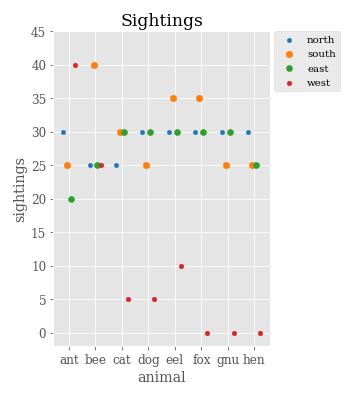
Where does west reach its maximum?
ant
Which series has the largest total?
south
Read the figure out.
Title: Sightings
x-axis: animal, ticks ant bee cat dog eel fox gnu hen
y-axis: sightings, ticks 0 5 10 15 20 25 30 35 40 45
Legend: north, south, east, west
Values:
north: 30 25 25 30 30 30 30 30
south: 25 40 30 25 35 35 25 25
east: 20 25 30 30 30 30 30 25
west: 40 25 5 5 10 0 0 0
